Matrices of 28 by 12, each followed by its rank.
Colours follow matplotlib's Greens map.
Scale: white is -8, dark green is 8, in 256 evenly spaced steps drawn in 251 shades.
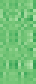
two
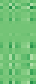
one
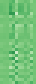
two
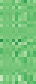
two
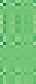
one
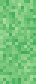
full rank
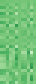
two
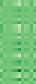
one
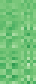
two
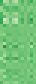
two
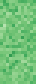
full rank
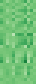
two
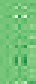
two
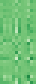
two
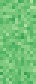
full rank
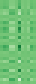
one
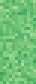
full rank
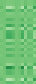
one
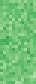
full rank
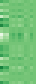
one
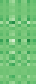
one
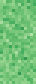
full rank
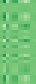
one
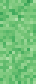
full rank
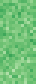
full rank
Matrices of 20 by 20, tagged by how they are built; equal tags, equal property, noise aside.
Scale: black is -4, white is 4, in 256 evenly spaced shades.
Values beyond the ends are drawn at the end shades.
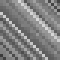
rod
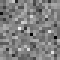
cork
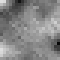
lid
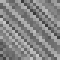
rod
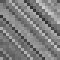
rod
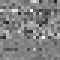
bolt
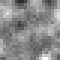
lid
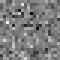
cork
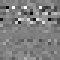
bolt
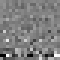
bolt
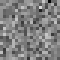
cork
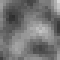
lid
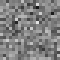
cork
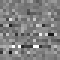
bolt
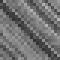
rod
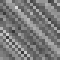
rod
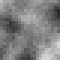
lid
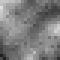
lid
